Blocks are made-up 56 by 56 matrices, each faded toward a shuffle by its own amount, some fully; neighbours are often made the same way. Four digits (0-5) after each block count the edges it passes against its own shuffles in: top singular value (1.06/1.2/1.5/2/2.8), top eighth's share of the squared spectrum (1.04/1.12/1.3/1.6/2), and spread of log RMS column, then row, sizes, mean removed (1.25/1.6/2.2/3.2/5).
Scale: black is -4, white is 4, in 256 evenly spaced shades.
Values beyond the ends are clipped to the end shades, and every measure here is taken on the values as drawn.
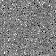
2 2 0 0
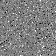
1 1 0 0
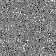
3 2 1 0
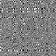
4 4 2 2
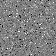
0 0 0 0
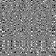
4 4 2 3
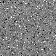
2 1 0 0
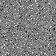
0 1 0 0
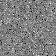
2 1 0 0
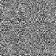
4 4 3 2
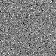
2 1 0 0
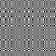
5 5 4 4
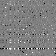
4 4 1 2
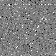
2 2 0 1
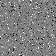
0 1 0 0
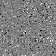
2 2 0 1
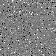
2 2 0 0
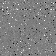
2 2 0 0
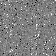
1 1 0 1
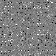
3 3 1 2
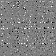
3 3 1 2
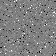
0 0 0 0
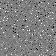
0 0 0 0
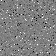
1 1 0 0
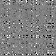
3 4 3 3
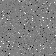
1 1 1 0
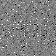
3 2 0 1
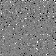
2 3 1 1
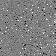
1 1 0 0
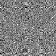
4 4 2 2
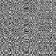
4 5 3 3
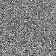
2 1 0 0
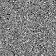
2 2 0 1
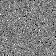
0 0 0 0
